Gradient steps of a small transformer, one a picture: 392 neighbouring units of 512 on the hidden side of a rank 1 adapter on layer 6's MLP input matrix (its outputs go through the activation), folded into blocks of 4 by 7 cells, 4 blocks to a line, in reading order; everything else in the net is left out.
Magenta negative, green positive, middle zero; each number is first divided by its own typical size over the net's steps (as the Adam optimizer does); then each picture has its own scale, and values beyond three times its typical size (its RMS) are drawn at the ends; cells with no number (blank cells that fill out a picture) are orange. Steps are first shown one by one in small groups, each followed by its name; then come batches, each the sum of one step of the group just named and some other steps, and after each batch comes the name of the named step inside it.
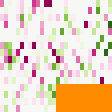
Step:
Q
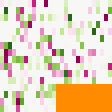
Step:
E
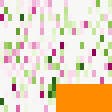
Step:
Q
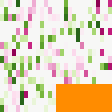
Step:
E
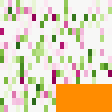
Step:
E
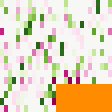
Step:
E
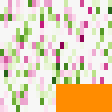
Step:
Q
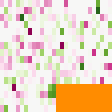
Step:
Q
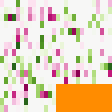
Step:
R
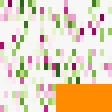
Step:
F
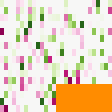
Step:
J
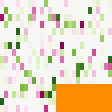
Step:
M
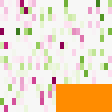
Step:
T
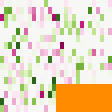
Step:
M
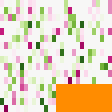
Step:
J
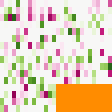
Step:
R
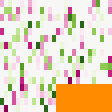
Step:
J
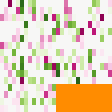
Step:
F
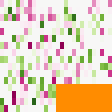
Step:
T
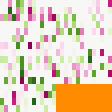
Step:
F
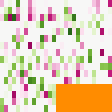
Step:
R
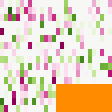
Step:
T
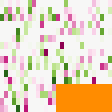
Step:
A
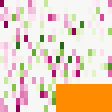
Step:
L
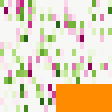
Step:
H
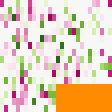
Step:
L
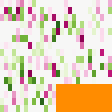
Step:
H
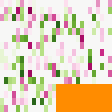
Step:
H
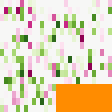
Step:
H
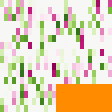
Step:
H
